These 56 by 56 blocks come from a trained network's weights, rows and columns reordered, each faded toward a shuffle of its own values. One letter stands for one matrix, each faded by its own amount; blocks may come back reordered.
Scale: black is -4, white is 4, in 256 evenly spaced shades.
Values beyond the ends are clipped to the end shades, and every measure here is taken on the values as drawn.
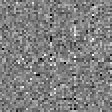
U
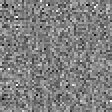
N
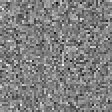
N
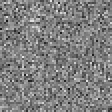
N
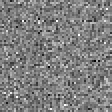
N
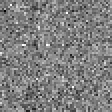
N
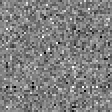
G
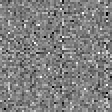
U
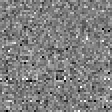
G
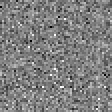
N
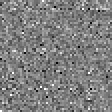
G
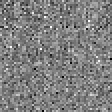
N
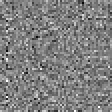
U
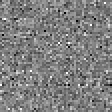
G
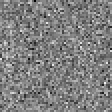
N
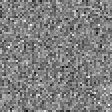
N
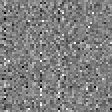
U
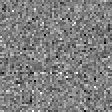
G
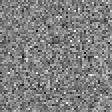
N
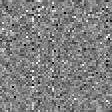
U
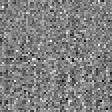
N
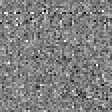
N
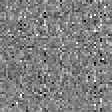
U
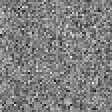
N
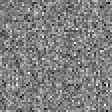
N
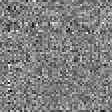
U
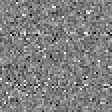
G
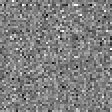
G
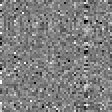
U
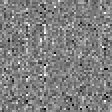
U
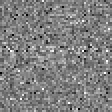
G
